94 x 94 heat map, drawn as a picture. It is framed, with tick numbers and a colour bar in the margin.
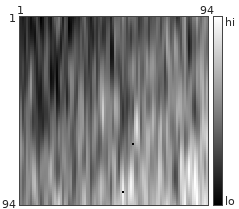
The halves do not mirror each other. Streaks run downward. The field climbs toward the bottom right. The bottom right is the ninth with the highest average. Two lone cells stand out, each far lower than its neighbours. The top left is the ninth with the lowest average.
